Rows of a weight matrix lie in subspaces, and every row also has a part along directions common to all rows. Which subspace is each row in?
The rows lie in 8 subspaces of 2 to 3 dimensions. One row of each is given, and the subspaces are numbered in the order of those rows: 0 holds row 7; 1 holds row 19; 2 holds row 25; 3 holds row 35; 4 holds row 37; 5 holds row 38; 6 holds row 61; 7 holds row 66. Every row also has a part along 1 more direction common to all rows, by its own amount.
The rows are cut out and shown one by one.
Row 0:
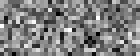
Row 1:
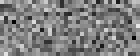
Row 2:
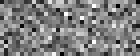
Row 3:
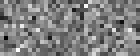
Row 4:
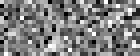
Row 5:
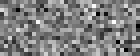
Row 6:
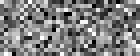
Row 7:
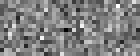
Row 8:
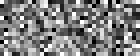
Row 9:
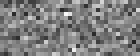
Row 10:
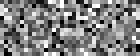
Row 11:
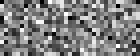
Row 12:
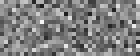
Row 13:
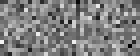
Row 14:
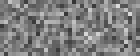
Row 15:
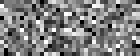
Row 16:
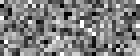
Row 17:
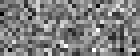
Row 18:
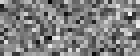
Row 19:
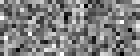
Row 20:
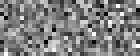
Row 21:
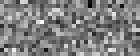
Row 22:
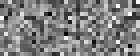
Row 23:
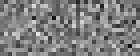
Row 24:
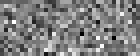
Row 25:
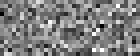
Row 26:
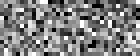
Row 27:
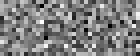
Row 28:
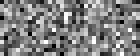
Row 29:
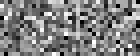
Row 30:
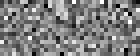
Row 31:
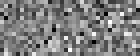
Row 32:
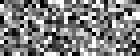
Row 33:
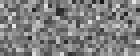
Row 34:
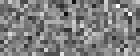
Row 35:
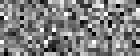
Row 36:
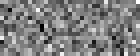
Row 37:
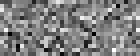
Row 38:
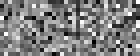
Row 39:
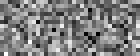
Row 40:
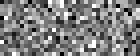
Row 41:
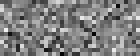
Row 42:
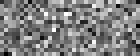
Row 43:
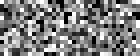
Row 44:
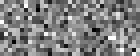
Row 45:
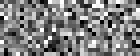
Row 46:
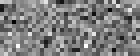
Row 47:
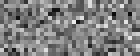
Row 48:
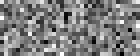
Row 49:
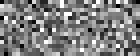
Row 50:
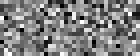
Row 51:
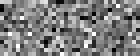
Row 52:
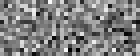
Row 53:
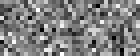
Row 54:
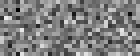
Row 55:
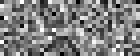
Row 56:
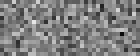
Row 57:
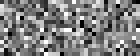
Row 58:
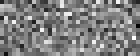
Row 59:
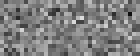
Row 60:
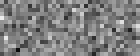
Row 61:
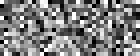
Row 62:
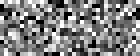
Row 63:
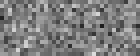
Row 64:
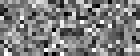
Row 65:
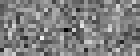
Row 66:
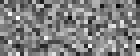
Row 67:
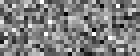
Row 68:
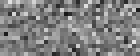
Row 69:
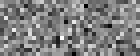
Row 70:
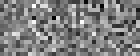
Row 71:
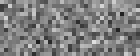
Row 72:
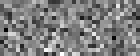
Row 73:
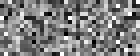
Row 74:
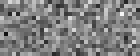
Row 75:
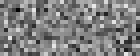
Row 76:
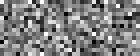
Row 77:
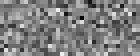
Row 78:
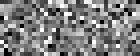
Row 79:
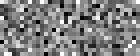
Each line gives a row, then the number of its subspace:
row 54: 7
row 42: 6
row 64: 2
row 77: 7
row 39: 0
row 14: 0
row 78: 7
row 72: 4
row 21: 7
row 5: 3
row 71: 3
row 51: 4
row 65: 0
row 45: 3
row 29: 5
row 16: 1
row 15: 0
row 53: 2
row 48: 1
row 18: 3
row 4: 3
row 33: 0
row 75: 3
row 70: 5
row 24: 4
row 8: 6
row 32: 2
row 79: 5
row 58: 4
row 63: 1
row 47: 7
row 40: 0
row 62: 6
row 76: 2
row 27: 7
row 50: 7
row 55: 6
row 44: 2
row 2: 7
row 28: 1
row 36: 2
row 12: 7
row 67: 2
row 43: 1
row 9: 6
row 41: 4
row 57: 0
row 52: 3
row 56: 5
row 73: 5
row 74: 6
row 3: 1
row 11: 2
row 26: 3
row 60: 1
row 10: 2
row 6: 6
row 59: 7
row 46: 4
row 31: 3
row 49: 4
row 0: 0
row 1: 4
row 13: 5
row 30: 0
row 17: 2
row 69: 1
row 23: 5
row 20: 3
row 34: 0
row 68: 6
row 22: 5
